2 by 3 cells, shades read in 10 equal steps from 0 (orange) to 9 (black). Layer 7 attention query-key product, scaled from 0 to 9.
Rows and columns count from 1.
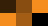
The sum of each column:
7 7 9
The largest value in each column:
7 4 9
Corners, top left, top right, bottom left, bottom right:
7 0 0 9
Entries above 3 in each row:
2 1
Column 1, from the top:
7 0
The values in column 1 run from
0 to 7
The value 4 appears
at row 1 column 2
